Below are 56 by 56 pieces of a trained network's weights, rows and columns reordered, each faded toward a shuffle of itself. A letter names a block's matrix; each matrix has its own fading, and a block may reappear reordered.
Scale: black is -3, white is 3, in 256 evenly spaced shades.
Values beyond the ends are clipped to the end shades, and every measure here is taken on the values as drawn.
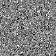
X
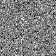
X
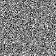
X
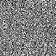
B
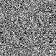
B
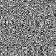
B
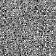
X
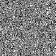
X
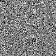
X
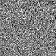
B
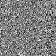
B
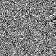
B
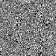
X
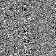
X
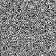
B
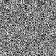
B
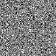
X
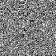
B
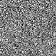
B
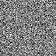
B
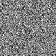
B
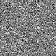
B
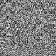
B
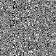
X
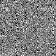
X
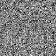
B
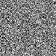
B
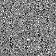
X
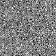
X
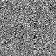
B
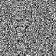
B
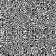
B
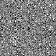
X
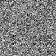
B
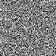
B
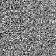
B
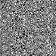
X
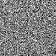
B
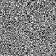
B
